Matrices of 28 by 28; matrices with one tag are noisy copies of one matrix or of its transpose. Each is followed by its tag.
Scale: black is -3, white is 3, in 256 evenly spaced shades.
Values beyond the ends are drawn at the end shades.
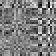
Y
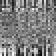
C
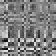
Y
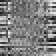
C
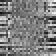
C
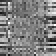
C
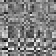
Y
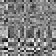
Y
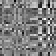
Y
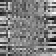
C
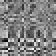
Y
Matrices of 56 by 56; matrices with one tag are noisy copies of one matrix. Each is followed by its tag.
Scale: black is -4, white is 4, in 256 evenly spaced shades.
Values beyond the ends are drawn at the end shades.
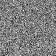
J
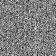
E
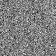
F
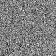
J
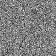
J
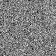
F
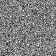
J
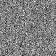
J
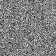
F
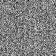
E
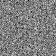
E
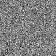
J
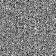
E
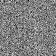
E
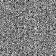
E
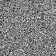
F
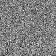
J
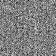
E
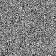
J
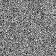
F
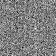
E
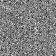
E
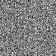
E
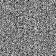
E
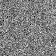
F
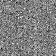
E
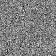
J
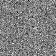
E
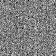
E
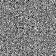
E
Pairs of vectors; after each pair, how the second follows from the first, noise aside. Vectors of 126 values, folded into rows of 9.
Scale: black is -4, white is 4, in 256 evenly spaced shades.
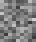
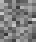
copied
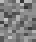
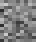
shuffled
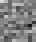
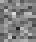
shuffled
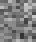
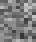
copied
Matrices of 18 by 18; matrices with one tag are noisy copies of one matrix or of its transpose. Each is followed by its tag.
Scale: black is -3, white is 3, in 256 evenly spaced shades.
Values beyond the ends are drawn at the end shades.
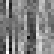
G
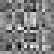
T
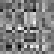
T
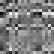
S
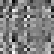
S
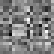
T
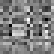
T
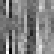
G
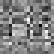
T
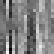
G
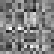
T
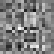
T
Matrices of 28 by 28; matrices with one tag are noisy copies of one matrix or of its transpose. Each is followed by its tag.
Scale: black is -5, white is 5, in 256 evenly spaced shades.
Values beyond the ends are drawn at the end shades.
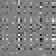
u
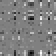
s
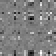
s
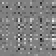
u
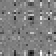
s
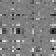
s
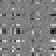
s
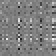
u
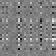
u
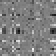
s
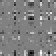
s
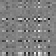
u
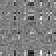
s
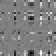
s
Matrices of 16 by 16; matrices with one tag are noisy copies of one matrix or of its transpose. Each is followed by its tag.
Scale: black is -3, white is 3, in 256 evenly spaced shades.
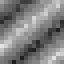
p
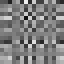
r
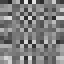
r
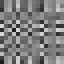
r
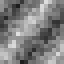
p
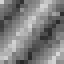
p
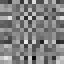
r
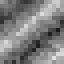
p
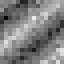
p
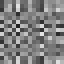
r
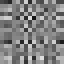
r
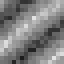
p
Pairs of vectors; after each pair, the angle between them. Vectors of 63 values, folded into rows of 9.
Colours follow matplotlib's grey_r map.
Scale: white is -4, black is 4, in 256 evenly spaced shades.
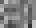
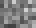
partly aligned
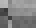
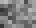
partly aligned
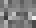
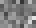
partly aligned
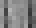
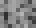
partly aligned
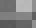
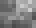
nearly parallel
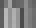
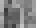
nearly opposite
